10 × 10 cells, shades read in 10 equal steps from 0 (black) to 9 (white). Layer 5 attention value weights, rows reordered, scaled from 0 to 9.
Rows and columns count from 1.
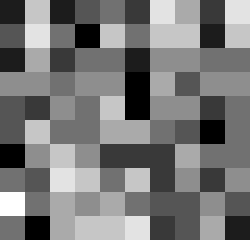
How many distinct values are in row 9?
5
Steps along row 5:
down up down up down up same down up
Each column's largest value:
9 8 8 7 7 8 8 7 6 8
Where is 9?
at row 9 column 1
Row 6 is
3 7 4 4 6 6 4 3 0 4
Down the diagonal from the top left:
1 8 2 5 7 6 2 5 5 1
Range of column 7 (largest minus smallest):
6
